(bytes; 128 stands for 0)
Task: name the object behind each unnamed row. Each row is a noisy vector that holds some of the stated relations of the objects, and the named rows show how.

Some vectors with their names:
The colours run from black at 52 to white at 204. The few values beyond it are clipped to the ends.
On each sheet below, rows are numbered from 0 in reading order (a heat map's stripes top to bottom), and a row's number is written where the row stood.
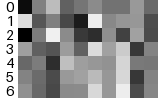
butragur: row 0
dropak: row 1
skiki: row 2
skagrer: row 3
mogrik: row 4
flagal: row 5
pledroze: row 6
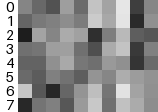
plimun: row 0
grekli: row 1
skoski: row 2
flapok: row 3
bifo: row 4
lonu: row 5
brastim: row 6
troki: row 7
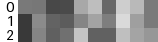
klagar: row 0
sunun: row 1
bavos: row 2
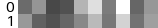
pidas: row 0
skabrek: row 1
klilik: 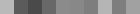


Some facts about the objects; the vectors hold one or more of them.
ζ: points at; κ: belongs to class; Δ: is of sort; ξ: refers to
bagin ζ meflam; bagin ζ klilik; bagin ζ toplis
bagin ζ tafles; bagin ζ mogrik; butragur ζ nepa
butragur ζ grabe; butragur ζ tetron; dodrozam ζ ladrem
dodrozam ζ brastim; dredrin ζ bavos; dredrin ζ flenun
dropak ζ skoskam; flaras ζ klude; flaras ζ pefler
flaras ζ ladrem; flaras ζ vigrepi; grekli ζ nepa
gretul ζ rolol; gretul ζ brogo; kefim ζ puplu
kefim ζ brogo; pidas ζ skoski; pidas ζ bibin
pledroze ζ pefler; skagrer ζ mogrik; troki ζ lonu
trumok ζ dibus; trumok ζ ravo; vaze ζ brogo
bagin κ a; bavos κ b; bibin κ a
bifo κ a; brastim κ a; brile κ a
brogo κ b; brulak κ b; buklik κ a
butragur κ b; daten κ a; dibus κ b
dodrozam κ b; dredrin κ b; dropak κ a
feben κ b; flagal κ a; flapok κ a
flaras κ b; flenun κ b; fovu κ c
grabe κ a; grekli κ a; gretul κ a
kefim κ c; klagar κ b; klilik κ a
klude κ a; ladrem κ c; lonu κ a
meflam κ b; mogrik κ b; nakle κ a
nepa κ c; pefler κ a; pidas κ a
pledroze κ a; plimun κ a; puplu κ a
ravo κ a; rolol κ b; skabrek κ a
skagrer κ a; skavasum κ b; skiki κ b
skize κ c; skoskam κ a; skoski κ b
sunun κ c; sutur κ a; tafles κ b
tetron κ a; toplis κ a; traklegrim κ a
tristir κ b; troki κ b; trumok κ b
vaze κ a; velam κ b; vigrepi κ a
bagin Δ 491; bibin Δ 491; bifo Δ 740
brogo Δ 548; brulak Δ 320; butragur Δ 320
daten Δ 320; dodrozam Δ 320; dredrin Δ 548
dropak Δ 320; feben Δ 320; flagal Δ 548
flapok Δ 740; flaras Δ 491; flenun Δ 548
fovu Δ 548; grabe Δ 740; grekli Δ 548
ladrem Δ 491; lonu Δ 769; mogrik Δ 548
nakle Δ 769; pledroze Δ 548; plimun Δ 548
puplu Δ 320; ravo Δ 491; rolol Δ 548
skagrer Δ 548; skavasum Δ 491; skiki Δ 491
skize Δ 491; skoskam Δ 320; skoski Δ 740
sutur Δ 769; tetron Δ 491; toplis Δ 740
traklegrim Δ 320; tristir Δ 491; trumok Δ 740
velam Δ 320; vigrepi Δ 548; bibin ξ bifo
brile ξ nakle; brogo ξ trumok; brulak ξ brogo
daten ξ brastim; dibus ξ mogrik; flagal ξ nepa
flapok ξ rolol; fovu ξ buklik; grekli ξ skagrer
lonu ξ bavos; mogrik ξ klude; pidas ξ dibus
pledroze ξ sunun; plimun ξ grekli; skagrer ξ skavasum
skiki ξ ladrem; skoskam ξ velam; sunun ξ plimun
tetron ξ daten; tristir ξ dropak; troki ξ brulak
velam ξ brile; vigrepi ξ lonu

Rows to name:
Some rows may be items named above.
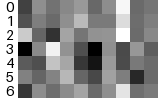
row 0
fovu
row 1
rolol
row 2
vigrepi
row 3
ladrem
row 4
ravo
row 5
toplis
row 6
fovu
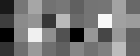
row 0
feben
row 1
kefim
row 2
ladrem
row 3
dodrozam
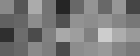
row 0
bagin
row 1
daten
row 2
dibus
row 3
daten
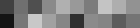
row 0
dibus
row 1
trumok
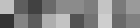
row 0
klilik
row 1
flenun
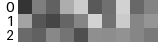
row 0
flenun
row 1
buklik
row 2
daten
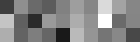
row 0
sunun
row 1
vigrepi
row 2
skoskam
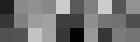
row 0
dredrin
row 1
bibin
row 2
ravo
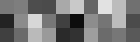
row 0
klagar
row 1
skize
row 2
tetron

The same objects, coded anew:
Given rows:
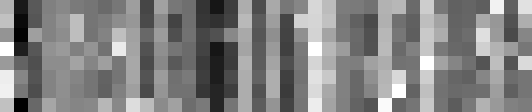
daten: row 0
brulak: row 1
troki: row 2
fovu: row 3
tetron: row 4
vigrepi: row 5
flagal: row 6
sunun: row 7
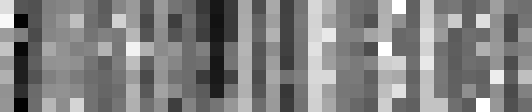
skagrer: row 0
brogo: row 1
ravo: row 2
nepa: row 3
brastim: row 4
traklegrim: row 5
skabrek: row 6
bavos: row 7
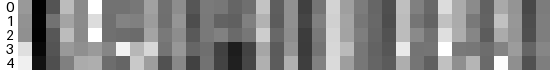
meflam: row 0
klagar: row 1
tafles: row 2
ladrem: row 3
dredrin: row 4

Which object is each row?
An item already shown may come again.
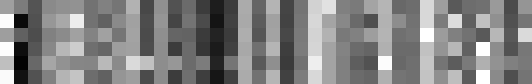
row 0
ravo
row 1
mogrik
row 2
tetron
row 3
flenun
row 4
sunun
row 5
flenun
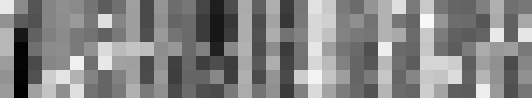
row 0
vigrepi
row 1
bagin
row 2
daten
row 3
kefim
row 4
skavasum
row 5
skoski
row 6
dibus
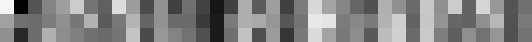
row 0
brogo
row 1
lonu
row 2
buklik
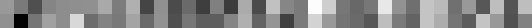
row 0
bibin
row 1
klagar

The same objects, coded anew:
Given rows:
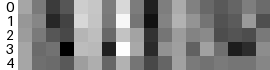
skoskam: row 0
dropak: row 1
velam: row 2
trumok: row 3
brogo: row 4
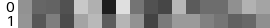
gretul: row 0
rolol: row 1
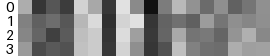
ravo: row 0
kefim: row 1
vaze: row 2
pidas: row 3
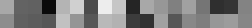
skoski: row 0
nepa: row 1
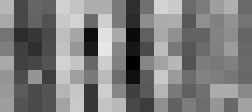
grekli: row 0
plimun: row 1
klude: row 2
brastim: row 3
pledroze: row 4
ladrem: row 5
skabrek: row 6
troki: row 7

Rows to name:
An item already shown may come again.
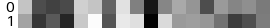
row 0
bibin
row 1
flapok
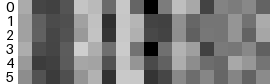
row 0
vigrepi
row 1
troki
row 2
troki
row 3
vigrepi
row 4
klilik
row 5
klagar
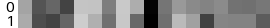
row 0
skize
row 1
vigrepi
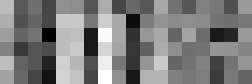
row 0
mogrik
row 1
skize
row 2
trumok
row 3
buklik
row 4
grabe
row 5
bifo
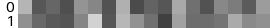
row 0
mogrik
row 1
dibus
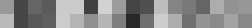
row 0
pidas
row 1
tetron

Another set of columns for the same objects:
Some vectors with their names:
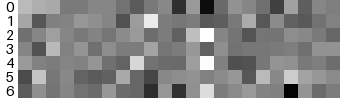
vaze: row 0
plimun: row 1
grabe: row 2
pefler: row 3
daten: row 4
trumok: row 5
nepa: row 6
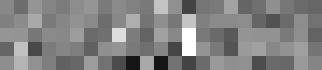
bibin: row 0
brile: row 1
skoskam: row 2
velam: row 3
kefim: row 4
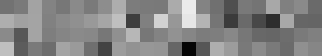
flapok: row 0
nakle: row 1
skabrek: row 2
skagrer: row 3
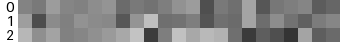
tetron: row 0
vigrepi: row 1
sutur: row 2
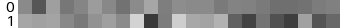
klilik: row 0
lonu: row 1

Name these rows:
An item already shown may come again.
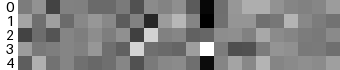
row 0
dredrin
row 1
bagin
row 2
dibus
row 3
daten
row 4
troki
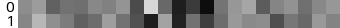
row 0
brogo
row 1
kefim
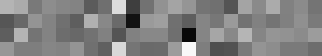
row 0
dropak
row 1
ladrem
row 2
troki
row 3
daten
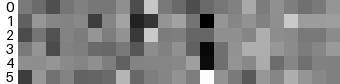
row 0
rolol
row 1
flaras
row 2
dibus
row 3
dredrin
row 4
pidas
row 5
skoski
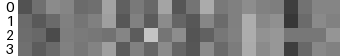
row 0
sunun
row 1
fovu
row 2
flenun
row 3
fovu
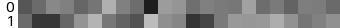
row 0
skize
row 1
mogrik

